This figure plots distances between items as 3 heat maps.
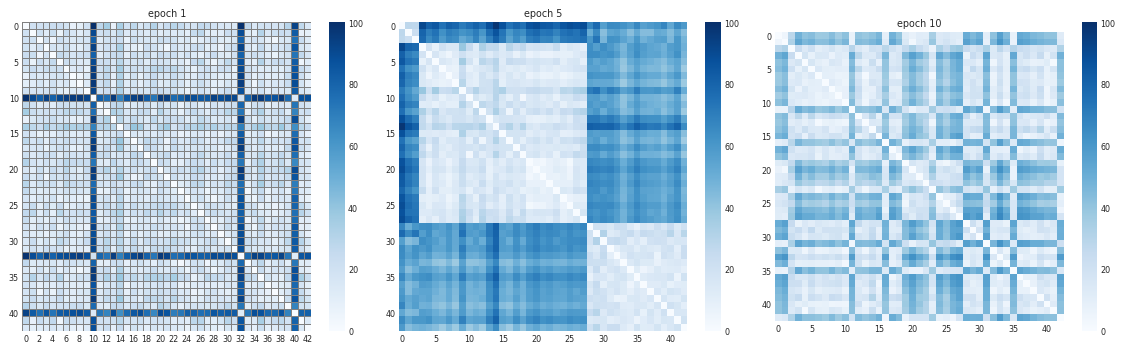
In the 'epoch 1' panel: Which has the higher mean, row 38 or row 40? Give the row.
40
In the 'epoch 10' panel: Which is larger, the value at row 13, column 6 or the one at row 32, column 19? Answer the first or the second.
the second
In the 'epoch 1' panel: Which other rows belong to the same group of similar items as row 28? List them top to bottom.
0, 1, 2, 3, 4, 5, 6, 7, 8, 9, 11, 12, 13, 14, 15, 16, 17, 18, 19, 20, 21, 22, 23, 24, 25, 26, 27, 29, 30, 31, 33, 34, 35, 36, 37, 38, 39, 41, 42
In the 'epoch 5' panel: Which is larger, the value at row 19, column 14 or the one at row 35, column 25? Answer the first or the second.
the second
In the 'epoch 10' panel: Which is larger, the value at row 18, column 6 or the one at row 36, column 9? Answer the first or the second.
the second
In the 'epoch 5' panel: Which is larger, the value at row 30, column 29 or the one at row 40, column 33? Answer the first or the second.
the first
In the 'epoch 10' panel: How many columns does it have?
43
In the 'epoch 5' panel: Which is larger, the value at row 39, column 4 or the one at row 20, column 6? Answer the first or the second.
the first
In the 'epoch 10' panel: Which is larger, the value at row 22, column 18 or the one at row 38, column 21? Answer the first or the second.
the second
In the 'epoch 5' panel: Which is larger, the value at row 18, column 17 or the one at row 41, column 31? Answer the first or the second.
the first
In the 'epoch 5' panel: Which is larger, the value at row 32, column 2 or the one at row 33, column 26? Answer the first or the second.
the first
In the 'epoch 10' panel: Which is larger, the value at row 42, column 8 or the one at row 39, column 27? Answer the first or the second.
the second
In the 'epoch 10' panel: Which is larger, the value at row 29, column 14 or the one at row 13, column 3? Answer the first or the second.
the first
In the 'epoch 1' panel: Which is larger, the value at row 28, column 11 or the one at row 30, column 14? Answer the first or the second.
the second
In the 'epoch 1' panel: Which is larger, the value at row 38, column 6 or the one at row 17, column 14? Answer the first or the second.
the second
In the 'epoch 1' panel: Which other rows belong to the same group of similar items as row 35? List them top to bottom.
0, 1, 2, 3, 4, 5, 6, 7, 8, 9, 11, 12, 13, 14, 15, 16, 17, 18, 19, 20, 21, 22, 23, 24, 25, 26, 27, 28, 29, 30, 31, 33, 34, 36, 37, 38, 39, 41, 42
